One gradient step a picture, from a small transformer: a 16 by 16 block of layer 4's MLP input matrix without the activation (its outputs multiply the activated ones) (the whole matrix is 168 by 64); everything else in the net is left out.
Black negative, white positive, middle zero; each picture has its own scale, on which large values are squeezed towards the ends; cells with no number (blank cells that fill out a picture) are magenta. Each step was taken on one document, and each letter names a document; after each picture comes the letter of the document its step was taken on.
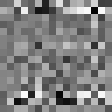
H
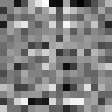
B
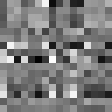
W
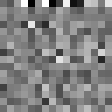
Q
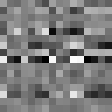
W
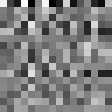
Q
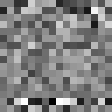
H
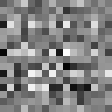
B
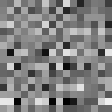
B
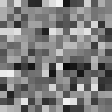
B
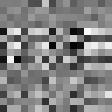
W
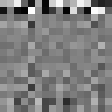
H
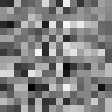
B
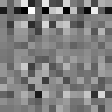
H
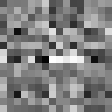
W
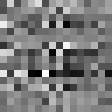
B
